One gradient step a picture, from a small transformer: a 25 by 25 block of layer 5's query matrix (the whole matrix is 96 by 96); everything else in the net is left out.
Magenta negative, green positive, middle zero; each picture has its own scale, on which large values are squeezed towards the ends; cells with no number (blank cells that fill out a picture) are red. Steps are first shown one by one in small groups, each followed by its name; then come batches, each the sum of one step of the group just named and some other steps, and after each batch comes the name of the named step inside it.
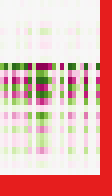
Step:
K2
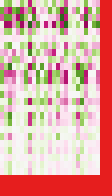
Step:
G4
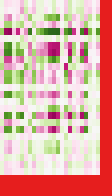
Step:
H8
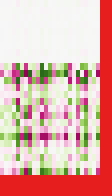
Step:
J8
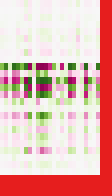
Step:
K2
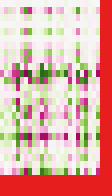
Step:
J8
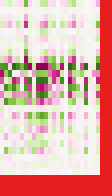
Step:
K2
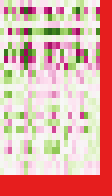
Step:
H8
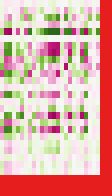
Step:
H8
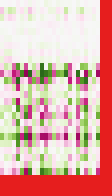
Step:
J8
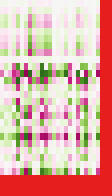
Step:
J8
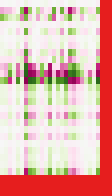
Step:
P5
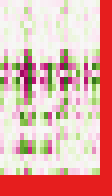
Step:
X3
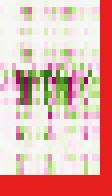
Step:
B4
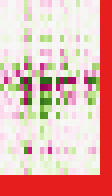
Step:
X3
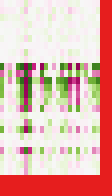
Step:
P5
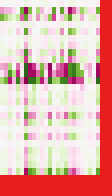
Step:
P5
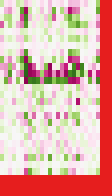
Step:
P5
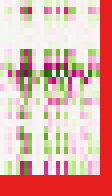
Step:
B4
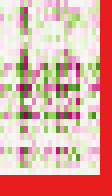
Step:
B4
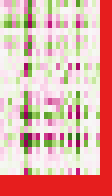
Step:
X3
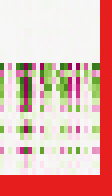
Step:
B4
